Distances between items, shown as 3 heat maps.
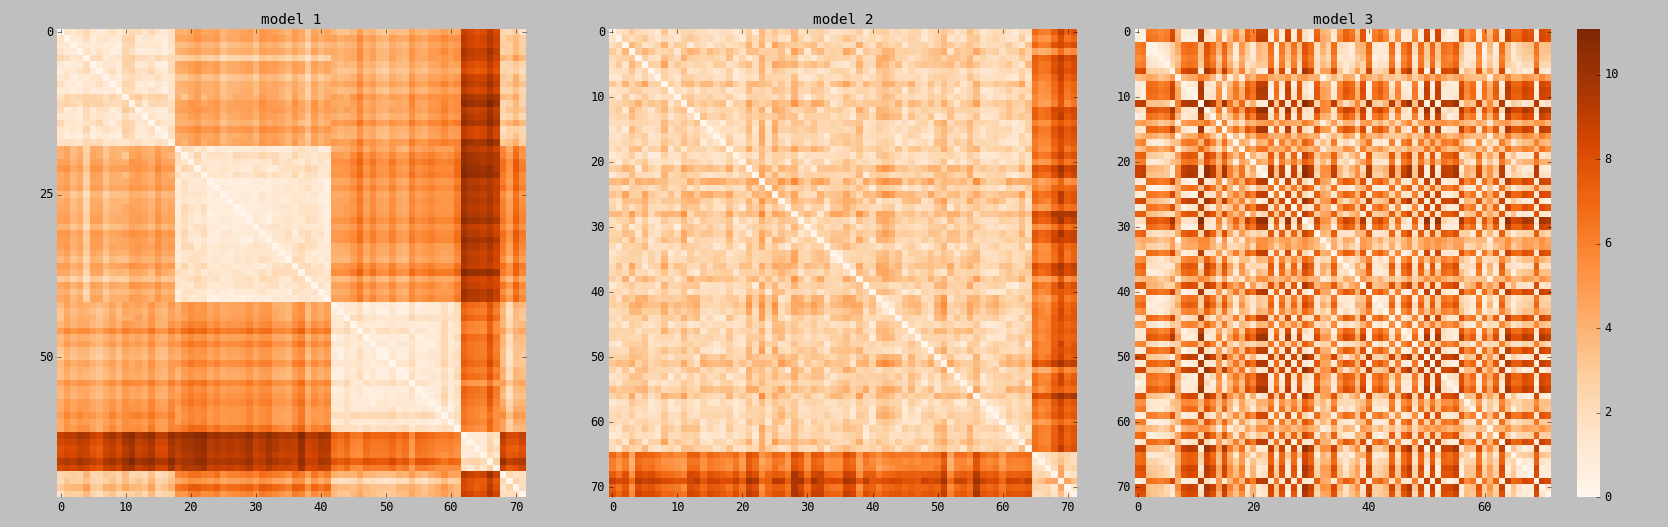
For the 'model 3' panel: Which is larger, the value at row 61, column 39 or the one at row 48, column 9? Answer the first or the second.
the second
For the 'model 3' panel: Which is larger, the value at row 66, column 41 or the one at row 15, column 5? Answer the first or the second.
the second
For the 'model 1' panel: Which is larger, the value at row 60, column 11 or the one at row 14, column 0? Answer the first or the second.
the first
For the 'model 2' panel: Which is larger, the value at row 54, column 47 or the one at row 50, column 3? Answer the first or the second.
the second
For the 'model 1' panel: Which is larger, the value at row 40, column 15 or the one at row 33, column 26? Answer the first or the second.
the first
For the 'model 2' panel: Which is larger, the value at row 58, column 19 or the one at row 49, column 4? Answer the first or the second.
the second
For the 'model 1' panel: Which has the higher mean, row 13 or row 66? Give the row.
66
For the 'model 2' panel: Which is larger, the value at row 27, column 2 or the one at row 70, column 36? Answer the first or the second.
the second
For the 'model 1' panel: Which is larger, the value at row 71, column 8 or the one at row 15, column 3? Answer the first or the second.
the first
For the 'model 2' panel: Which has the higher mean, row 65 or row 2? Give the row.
65
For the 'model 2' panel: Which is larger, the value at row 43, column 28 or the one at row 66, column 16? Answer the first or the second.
the second
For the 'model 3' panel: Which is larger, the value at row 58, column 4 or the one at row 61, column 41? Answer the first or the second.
the second
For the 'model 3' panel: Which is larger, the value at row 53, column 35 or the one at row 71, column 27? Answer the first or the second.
the second
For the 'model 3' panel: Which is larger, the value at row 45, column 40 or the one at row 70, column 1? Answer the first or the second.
the second
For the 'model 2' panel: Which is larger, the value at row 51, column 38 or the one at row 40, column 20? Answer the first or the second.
the first
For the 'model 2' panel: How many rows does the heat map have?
72
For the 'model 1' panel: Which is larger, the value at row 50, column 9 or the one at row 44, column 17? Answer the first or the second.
the second
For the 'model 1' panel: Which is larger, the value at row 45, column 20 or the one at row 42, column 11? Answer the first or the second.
the first
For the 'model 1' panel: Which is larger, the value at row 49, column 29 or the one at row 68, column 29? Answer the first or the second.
the second
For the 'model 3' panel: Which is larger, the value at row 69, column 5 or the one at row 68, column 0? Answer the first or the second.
the second
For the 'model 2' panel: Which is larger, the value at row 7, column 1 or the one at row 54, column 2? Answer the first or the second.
the second
